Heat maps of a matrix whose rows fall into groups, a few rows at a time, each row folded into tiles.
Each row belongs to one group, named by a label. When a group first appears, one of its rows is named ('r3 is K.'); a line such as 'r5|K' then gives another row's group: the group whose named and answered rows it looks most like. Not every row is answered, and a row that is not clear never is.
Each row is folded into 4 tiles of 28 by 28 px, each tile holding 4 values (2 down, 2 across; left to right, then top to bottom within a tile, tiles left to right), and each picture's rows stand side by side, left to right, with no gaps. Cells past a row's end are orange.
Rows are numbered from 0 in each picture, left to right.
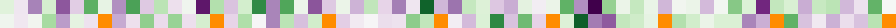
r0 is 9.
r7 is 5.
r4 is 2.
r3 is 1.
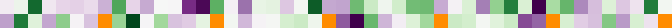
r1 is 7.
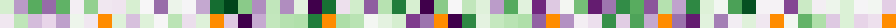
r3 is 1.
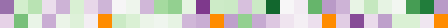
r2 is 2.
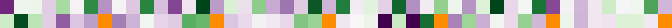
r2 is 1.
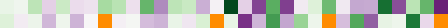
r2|9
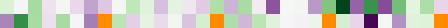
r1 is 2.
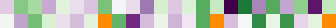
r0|2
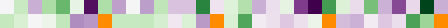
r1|9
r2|7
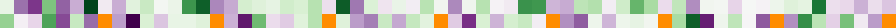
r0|9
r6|7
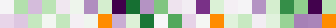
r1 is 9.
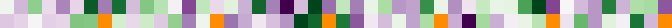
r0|1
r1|5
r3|5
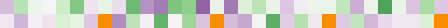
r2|2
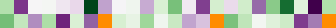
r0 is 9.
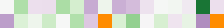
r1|9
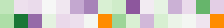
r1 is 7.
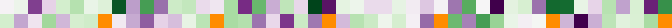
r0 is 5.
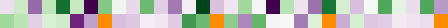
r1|1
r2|2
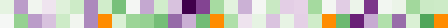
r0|7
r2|5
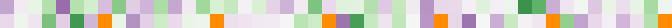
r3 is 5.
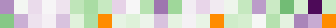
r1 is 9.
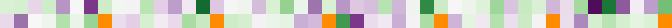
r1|1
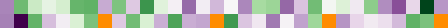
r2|5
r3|1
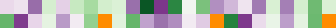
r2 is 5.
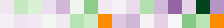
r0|1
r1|1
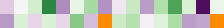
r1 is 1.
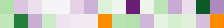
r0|7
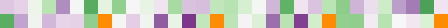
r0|5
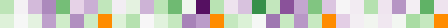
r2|5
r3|1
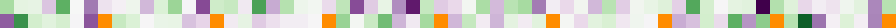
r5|9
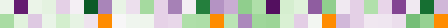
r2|2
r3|1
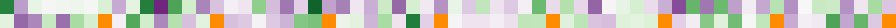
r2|1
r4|1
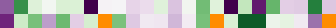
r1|5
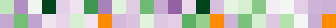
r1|1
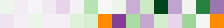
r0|1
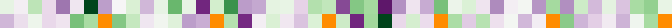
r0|1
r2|5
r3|2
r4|2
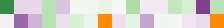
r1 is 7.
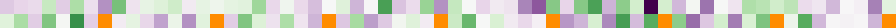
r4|7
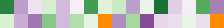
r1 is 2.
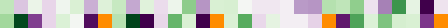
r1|7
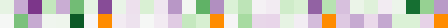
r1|1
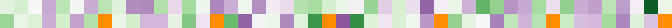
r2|5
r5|9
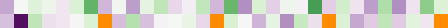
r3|9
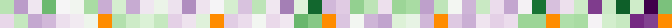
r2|1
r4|1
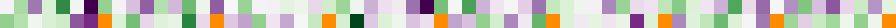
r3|7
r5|2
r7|2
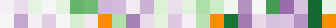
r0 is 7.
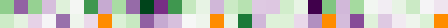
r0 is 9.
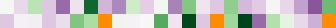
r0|1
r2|7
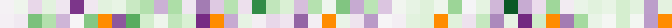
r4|2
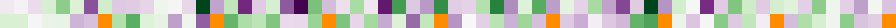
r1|9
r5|1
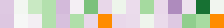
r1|1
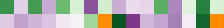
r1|5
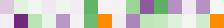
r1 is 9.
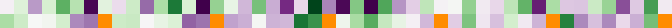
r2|1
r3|9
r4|7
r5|5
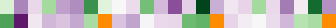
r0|5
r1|1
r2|1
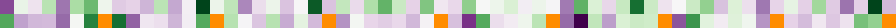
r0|5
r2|9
